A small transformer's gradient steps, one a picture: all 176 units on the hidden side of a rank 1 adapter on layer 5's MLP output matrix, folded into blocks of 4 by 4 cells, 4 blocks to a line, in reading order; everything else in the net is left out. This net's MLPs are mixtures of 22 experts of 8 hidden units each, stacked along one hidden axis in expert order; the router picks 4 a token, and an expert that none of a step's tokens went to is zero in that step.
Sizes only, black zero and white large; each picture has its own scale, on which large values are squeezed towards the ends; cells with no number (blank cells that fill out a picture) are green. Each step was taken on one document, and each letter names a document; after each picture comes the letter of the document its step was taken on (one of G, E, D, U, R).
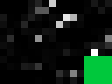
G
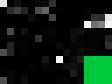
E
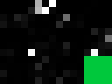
G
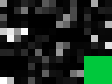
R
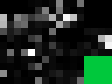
G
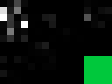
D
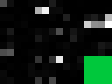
E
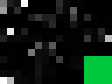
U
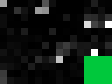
E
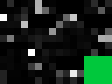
G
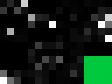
U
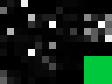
U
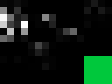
D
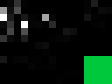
D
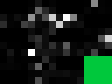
G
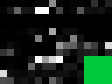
E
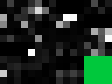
G
